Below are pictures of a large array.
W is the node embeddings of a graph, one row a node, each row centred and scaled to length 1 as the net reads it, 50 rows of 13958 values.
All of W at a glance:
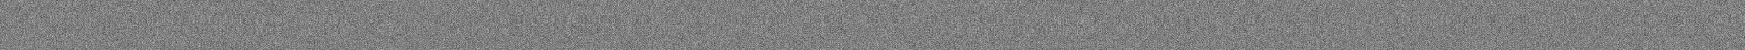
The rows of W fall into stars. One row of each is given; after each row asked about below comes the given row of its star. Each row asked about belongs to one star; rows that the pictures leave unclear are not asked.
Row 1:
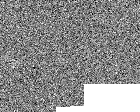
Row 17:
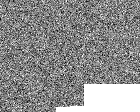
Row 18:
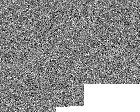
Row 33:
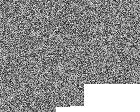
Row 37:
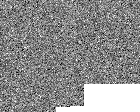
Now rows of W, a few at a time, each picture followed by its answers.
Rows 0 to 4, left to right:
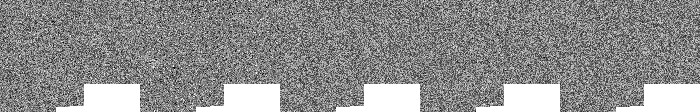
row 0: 33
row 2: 1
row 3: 33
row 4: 1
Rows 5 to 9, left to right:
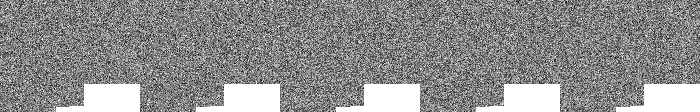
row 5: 18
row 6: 17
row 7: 37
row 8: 17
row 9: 37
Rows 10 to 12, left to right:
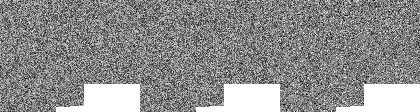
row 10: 33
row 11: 33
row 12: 1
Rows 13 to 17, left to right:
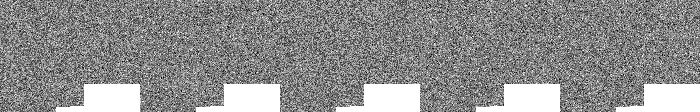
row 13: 1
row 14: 33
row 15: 17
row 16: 17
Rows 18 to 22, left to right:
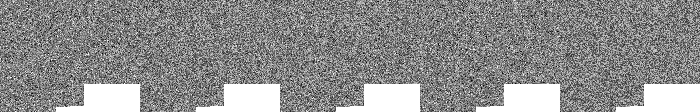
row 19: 17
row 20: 17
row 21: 17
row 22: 17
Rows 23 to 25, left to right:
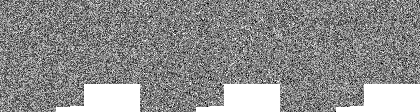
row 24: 33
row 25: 33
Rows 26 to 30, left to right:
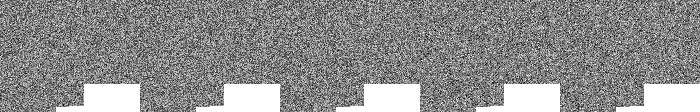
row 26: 18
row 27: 37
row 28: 18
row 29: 18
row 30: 18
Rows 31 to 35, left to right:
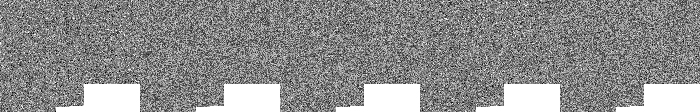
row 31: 33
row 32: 18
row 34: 17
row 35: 17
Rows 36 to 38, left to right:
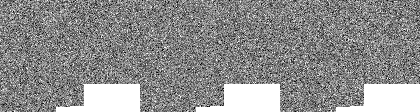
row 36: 1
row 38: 1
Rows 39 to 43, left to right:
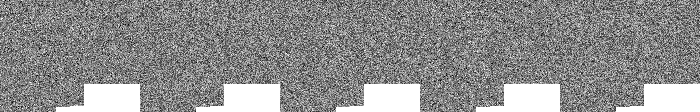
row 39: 18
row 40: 33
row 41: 1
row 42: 1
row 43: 1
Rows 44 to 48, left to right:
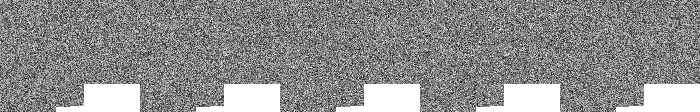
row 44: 33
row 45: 18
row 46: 1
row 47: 18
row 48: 1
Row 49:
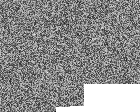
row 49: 33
